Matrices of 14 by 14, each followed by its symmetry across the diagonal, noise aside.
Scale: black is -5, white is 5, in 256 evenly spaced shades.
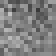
antisymmetric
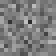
neither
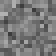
symmetric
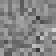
neither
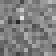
antisymmetric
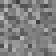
antisymmetric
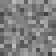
antisymmetric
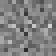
antisymmetric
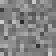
neither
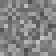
symmetric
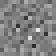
symmetric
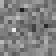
neither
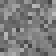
symmetric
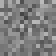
neither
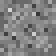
symmetric
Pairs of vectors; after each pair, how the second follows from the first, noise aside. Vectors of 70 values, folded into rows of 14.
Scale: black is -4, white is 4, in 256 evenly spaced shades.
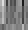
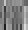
reversed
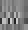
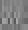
shrunk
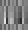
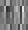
reversed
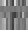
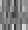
reversed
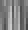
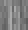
shrunk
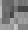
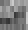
reversed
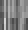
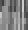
reversed
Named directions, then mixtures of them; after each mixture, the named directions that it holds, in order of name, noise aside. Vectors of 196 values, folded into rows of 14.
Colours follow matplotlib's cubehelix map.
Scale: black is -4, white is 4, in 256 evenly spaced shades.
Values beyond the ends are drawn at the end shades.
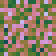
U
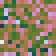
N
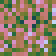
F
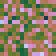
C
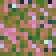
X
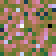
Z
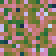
N, Z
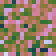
N, U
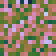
U, X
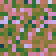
C, X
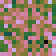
F, X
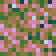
X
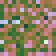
C, N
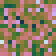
F, N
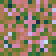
F, U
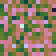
C, Z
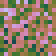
U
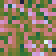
C, X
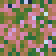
U, X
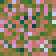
C, F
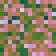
C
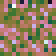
X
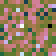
Z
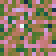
C, Z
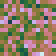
C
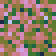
C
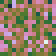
F, X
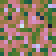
X, Z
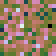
Z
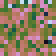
U, X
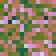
C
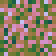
U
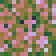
F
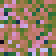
N
